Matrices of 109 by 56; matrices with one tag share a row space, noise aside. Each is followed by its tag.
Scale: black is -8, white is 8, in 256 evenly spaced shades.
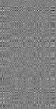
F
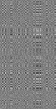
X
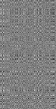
F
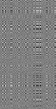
X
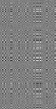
X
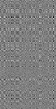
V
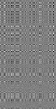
V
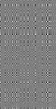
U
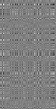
F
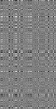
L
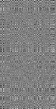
F
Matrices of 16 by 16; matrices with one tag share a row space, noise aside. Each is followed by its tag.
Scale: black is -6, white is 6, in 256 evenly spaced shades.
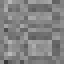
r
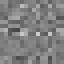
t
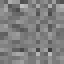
t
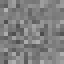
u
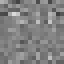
t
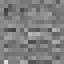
r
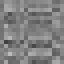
r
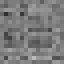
r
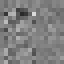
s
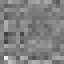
r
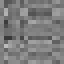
r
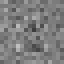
u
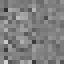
s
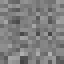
t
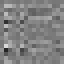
r
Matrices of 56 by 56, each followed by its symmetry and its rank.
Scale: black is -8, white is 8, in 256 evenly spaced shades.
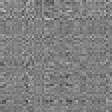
neither, rank five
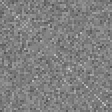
symmetric, full rank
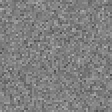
neither, full rank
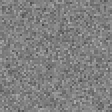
neither, full rank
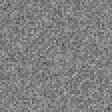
symmetric, full rank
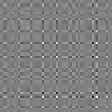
symmetric, rank two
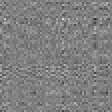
neither, rank five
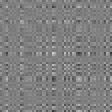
symmetric, rank two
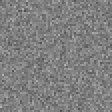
neither, full rank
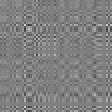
symmetric, rank two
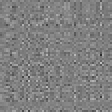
neither, rank five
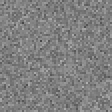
symmetric, full rank
